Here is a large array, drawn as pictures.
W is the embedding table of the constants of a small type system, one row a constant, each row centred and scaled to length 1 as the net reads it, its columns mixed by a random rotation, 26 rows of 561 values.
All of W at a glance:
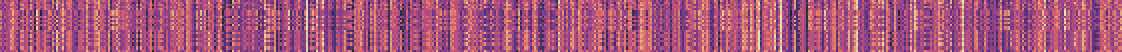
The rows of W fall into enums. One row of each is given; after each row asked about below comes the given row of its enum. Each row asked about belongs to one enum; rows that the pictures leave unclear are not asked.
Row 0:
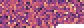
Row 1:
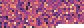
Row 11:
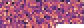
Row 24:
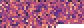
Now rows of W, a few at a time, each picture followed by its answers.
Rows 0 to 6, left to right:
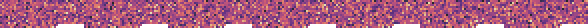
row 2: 24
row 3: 0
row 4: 24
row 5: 11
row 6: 11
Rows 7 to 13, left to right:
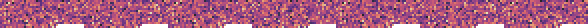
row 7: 11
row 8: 0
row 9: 11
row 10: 24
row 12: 0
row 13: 11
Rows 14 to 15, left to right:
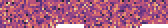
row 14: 11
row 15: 24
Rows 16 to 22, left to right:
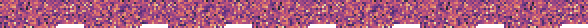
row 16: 1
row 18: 24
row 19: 1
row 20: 24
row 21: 1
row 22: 1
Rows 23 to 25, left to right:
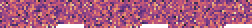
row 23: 24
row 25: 0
